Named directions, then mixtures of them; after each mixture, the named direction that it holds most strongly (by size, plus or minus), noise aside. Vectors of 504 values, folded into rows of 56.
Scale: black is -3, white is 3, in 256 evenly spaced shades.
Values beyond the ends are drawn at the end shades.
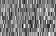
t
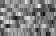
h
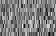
t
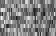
h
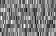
t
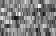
h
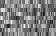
h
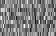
t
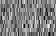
t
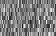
t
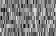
t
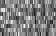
h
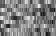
h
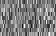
t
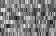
h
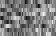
h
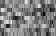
h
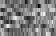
h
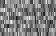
h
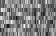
h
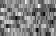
h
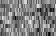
t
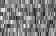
h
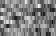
h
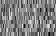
t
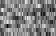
h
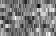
h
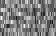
h
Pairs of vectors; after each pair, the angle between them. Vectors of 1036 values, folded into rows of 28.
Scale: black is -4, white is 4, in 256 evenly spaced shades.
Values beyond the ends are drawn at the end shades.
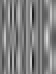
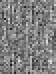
partly aligned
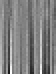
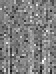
partly opposed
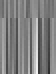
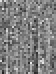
partly opposed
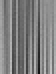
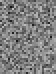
orthogonal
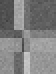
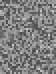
orthogonal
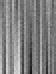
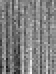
nearly opposite
